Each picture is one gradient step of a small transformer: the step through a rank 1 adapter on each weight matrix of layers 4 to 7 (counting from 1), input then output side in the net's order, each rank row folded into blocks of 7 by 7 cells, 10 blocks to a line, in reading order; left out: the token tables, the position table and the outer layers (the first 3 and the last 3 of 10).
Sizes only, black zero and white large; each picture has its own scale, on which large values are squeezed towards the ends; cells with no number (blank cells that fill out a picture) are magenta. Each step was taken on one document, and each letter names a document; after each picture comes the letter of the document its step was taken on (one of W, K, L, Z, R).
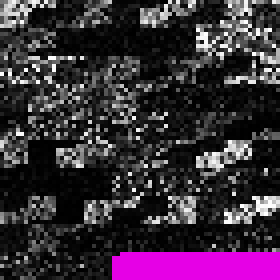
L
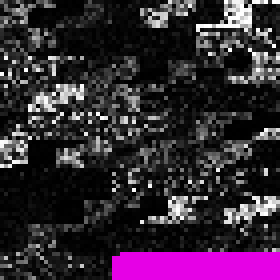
L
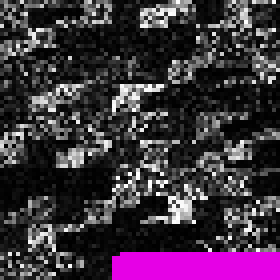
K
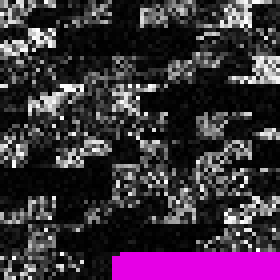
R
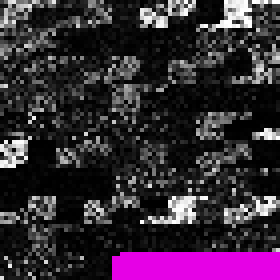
L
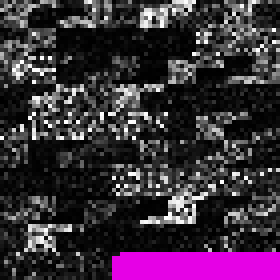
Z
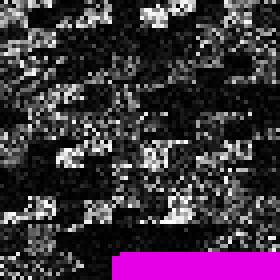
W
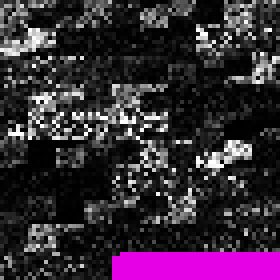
L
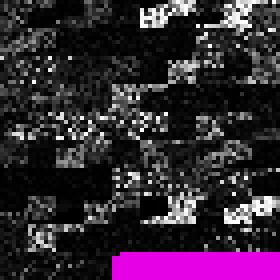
K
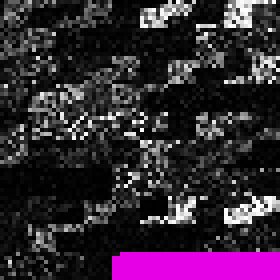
K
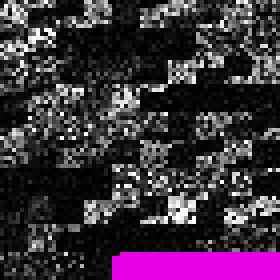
R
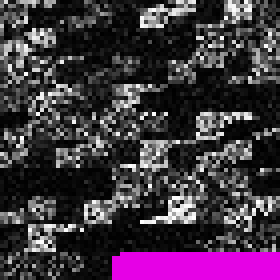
R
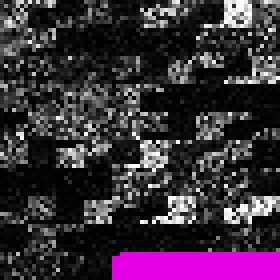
R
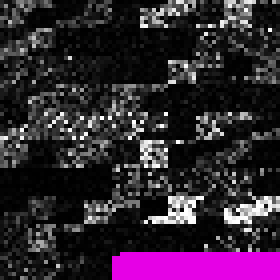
K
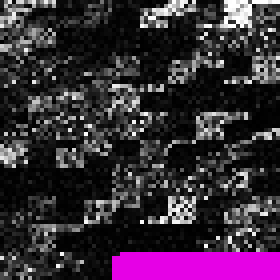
R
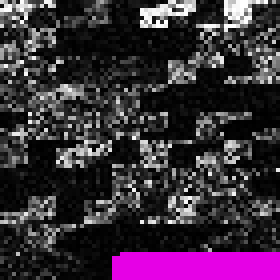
W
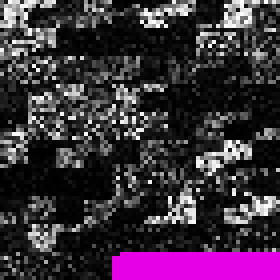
L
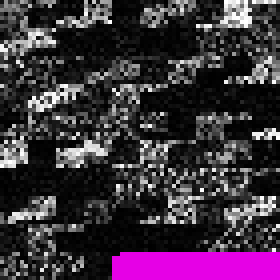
W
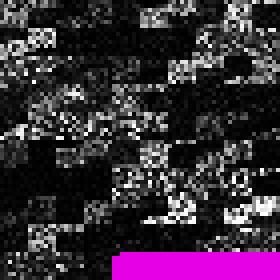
K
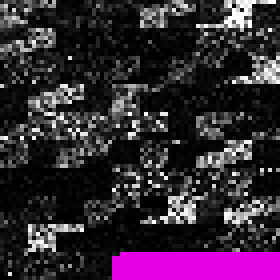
K
